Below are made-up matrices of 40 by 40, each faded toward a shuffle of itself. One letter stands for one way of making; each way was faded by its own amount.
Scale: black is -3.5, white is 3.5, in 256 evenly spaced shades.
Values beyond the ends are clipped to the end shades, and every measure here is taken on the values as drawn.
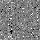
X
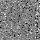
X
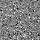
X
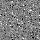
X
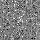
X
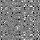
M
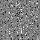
X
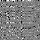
M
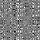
M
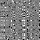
M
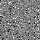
X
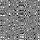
M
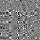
M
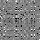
M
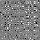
M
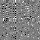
M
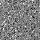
X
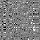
M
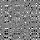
M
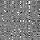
M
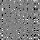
M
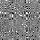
M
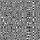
M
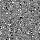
X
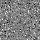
X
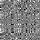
M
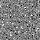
X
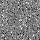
X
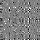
M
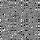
M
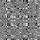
M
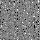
X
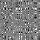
M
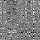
M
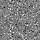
X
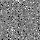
X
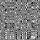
M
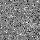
X
